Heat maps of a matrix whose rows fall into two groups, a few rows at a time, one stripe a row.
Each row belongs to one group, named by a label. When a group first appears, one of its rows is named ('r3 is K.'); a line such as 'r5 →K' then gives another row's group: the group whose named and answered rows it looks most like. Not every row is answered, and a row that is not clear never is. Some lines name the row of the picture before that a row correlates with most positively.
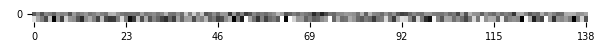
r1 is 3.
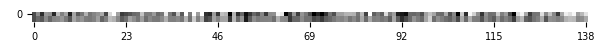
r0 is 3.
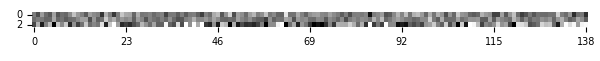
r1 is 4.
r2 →3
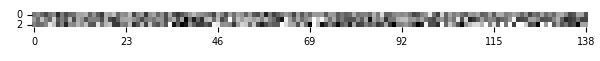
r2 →4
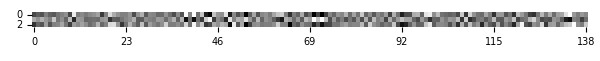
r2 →3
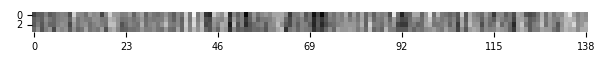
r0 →3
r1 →3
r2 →3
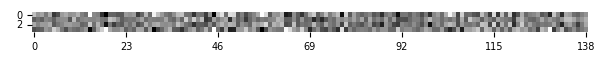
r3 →4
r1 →3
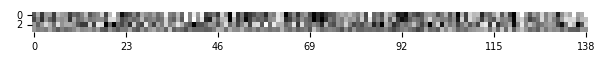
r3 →4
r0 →3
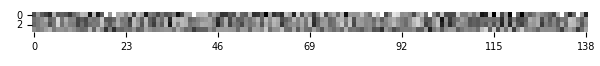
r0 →4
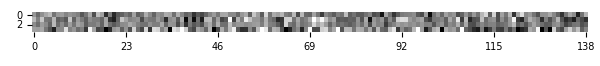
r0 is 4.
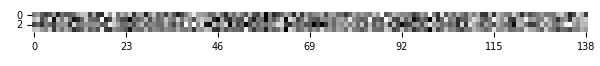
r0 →4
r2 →3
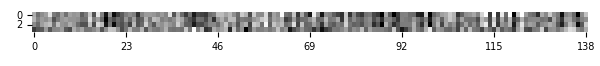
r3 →3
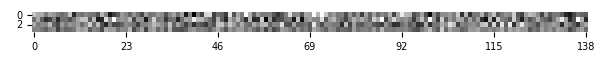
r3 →4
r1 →4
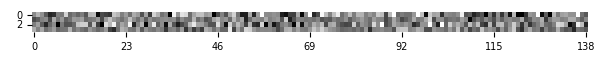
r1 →3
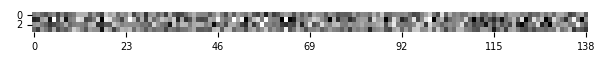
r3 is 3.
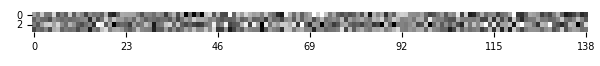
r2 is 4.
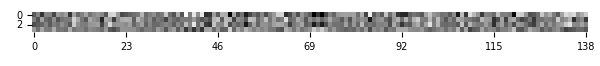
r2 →3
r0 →3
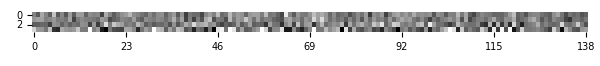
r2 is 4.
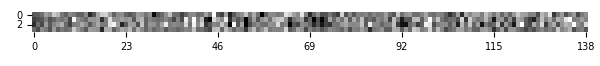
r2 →3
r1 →3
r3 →3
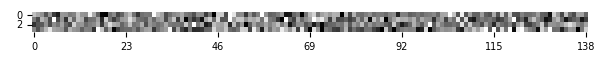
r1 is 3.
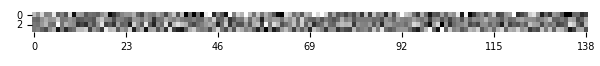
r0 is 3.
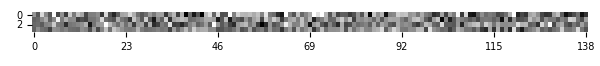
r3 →4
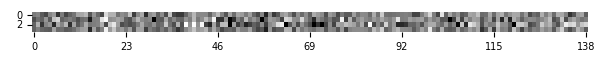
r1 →4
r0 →4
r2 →3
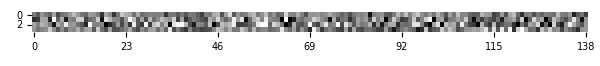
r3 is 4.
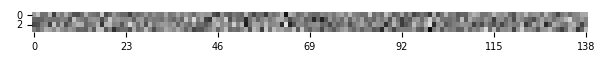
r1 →3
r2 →3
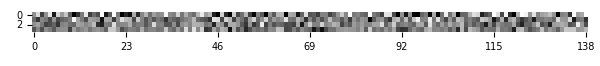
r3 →3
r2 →4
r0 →3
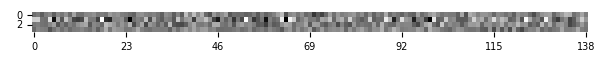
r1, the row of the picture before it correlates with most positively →0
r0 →3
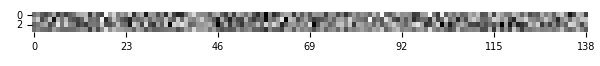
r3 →4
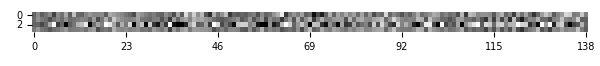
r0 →3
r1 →4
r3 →4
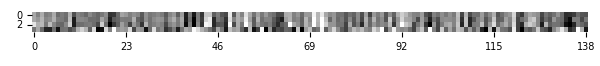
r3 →4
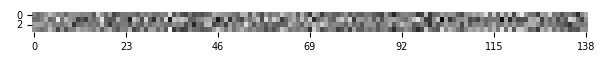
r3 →4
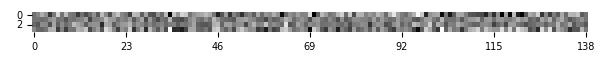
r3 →4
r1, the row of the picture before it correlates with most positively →3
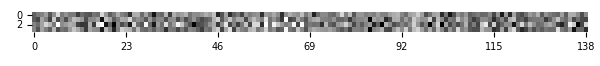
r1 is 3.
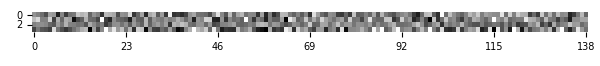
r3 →4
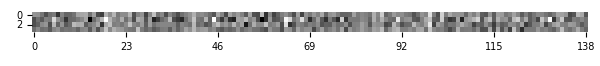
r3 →4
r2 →3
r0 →4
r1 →4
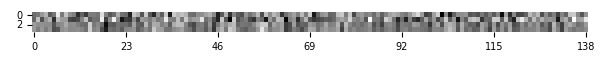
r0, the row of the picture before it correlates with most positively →3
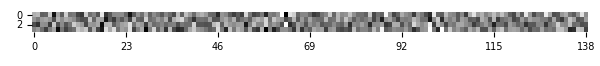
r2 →3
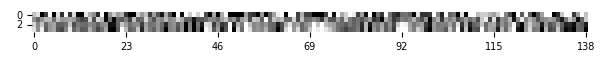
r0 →3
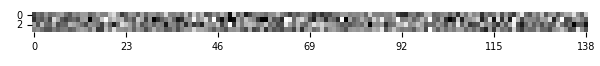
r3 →4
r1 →4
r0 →3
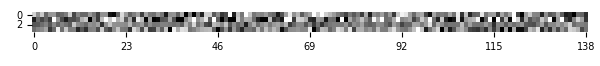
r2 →3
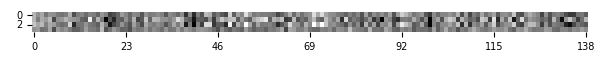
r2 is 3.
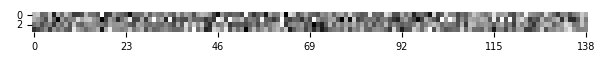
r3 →3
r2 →3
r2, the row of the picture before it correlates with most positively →3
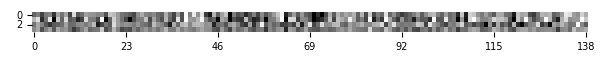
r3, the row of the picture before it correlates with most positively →0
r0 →3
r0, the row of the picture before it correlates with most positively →2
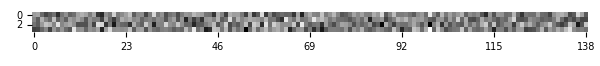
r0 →4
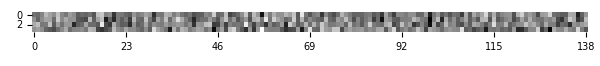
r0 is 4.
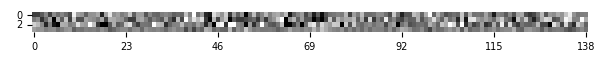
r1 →3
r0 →3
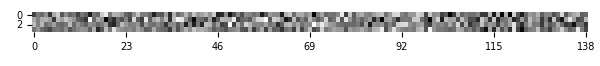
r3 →4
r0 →4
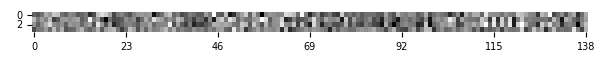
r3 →3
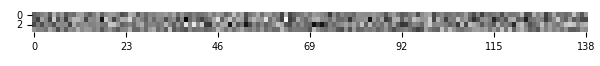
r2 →3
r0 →3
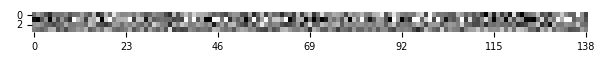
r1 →3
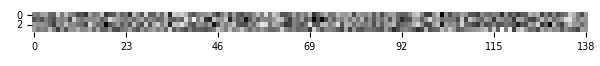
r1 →3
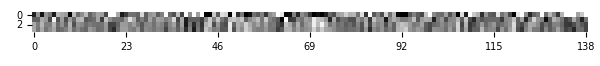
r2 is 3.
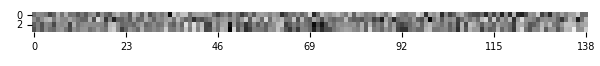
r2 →3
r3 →3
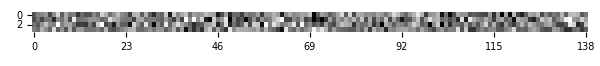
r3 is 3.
